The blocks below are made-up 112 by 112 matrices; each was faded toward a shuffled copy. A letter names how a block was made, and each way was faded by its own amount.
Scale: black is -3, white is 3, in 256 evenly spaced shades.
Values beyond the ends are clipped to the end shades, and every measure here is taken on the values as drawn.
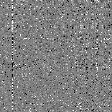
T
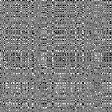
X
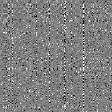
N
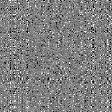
N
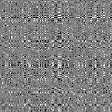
X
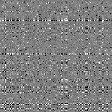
X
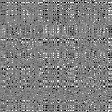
X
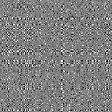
X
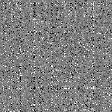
T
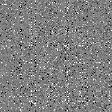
T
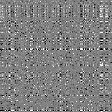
X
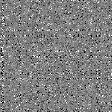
T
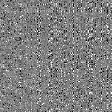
N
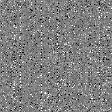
T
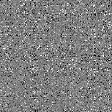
T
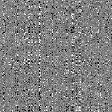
N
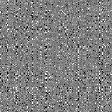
N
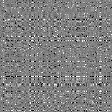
X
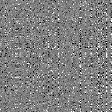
N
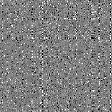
N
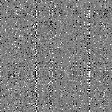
N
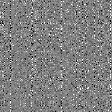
N
